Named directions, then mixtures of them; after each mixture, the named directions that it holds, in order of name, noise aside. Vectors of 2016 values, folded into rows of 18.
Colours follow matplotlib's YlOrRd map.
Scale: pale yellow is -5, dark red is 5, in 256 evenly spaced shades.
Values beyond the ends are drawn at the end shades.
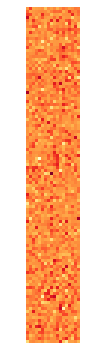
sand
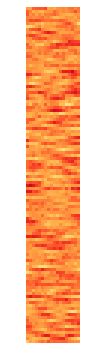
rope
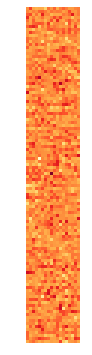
rope, sand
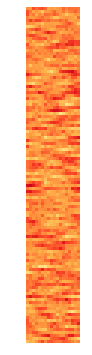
rope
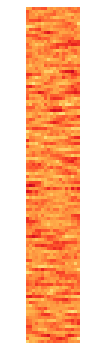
rope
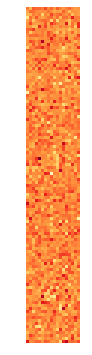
sand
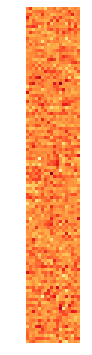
rope, sand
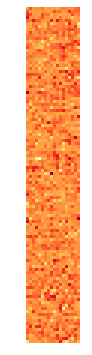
rope, sand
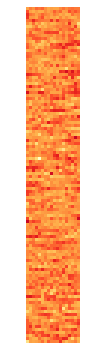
rope, sand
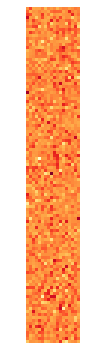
sand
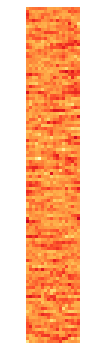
rope, sand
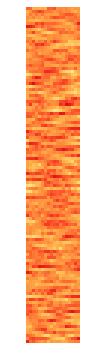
rope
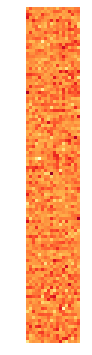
rope, sand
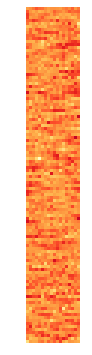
rope, sand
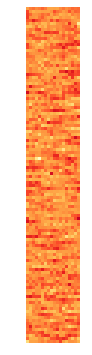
rope, sand
